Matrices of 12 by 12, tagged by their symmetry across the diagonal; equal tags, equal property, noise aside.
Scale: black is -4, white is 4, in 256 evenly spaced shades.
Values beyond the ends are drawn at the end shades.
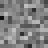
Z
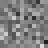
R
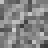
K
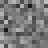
K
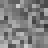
R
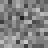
Z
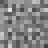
K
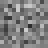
R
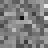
Z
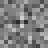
R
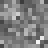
K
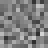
R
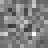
K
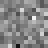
Z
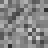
K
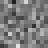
Z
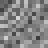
K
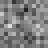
R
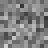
Z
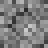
K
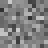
R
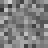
R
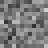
Z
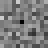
K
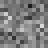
Z
